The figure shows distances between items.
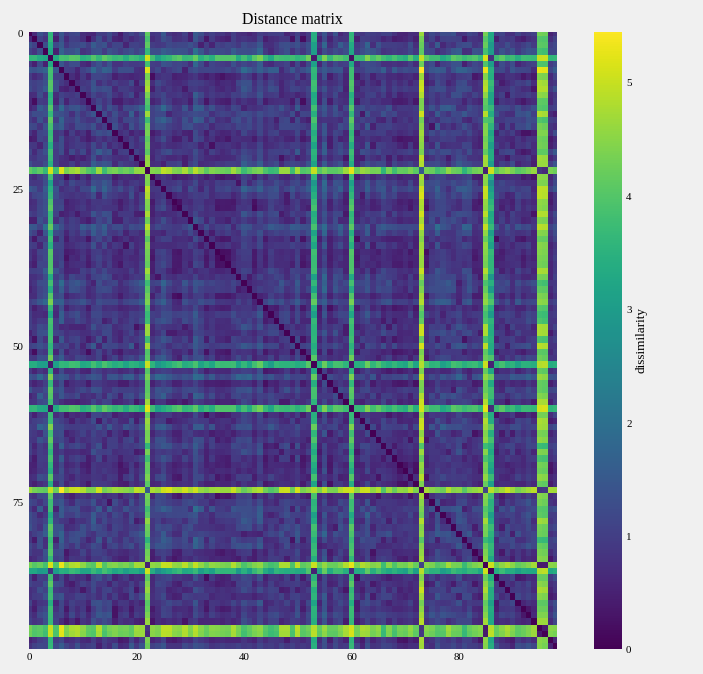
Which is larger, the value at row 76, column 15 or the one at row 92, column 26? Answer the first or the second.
the first
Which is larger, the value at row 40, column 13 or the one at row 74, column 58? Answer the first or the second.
the first
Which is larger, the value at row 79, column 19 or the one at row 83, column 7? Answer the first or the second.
the first
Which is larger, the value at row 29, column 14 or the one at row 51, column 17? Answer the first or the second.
the first
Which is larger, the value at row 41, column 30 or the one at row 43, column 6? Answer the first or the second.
the second
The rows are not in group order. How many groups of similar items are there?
3
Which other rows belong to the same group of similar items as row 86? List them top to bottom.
4, 53, 60
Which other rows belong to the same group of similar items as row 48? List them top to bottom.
0, 1, 2, 3, 5, 6, 7, 8, 9, 10, 11, 12, 13, 14, 15, 16, 17, 18, 19, 20, 21, 23, 24, 25, 26, 27, 28, 29, 30, 31, 32, 33, 34, 35, 36, 37, 38, 39, 40, 41, 42, 43, 44, 45, 46, 47, 49, 50, 51, 52, 54, 55, 56, 57, 58, 59, 61, 62, 63, 64, 65, 66, 67, 68, 69, 70, 71, 72, 74, 75, 76, 77, 78, 79, 80, 81, 82, 83, 84, 87, 88, 89, 90, 91, 92, 93, 94, 97, 98
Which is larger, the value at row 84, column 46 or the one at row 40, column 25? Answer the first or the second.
the second
